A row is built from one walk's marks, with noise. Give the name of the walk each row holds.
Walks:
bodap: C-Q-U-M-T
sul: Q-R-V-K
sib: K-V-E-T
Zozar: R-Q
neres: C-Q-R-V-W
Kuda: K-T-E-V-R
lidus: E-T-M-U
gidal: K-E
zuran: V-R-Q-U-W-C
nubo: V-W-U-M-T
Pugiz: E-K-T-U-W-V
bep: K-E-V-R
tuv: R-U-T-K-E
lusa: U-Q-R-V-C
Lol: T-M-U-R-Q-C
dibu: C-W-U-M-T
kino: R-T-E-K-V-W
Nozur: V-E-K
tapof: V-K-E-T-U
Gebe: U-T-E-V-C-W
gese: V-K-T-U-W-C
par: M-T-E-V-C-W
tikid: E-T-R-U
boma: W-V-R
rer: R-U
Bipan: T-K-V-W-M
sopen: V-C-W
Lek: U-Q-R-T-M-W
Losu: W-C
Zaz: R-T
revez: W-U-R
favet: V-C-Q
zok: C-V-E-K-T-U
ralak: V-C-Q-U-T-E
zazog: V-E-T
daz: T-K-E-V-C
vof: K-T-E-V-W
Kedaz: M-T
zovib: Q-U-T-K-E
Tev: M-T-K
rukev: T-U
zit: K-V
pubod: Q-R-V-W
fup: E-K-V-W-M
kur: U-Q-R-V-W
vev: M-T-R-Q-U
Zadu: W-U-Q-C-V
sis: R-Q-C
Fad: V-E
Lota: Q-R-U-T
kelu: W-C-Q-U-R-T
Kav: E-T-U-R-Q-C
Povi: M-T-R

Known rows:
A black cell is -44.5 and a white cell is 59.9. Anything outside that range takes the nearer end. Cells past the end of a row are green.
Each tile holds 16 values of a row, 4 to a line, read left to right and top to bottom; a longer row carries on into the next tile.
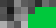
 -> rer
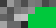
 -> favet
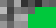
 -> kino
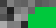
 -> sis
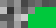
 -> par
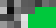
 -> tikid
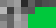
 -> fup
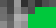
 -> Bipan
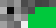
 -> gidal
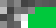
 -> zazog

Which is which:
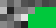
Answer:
Gebe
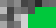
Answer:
Kuda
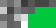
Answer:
sib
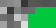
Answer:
Nozur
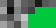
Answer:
tuv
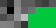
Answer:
dibu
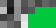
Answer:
lidus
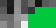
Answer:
Tev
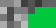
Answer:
bep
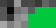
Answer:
revez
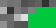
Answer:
daz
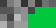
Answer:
sul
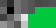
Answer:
rukev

